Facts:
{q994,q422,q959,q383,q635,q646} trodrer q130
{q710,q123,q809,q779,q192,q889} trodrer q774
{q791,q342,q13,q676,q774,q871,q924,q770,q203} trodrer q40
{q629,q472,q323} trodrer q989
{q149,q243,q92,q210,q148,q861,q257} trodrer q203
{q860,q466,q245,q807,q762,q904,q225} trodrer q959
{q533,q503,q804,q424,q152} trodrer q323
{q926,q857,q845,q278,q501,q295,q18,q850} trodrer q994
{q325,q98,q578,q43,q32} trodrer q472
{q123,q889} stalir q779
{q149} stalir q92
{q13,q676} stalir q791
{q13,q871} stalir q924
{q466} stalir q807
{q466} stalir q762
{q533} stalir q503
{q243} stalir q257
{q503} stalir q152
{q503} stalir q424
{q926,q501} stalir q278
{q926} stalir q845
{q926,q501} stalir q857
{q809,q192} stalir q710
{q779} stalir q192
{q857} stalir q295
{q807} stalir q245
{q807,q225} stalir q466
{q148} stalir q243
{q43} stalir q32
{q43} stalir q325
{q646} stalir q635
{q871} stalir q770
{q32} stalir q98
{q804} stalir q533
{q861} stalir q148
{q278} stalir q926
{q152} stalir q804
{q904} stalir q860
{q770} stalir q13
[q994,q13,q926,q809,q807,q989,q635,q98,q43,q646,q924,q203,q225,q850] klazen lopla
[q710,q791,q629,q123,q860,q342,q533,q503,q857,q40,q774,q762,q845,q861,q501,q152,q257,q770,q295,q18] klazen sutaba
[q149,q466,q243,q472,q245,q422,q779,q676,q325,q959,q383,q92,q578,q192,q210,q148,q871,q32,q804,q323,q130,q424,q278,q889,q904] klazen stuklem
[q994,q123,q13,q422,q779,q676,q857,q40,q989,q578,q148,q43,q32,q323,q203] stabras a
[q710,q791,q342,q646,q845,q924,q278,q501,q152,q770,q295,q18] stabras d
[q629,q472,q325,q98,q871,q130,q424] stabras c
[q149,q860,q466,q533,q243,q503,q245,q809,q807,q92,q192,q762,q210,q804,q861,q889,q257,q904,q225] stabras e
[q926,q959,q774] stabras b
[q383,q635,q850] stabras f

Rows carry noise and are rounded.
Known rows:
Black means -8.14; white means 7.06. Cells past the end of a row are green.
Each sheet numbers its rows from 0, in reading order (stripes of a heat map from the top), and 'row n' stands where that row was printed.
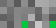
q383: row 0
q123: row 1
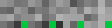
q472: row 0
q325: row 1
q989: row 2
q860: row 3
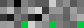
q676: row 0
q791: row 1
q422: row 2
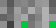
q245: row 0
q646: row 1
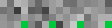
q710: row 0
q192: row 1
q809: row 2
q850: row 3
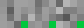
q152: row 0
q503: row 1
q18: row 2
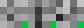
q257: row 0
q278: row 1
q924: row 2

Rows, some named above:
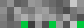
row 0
q422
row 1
q98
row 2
q889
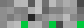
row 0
q774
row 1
q924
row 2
q926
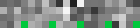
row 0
q904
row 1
q533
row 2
q871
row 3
q779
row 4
q43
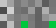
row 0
q203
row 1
q422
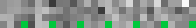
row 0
q629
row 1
q225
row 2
q383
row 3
q710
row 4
q501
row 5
q857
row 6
q295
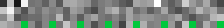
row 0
q871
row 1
q383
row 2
q123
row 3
q804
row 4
q466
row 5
q295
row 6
q889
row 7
q994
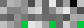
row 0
q18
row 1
q770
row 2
q13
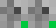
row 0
q710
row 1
q710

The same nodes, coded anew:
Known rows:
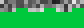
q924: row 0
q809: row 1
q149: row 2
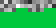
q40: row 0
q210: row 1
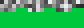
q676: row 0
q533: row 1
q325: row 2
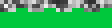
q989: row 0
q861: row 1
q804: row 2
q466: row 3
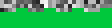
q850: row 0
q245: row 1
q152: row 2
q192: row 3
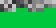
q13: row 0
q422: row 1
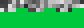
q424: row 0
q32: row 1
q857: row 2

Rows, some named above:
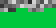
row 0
q278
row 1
q676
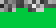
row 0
q924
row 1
q989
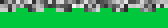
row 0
q149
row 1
q98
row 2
q342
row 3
q13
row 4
q295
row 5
q762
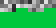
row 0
q710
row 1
q676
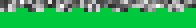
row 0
q424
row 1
q98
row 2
q646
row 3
q203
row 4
q278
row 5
q257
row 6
q871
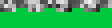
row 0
q994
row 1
q629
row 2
q501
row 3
q18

